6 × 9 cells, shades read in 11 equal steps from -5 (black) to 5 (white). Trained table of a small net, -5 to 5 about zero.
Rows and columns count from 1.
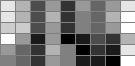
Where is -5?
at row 4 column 5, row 5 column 6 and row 6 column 8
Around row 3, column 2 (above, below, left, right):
2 1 3 -2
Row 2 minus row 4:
-1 1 2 1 2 4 1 5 3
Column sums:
17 6 -16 8 -14 -12 -12 -8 25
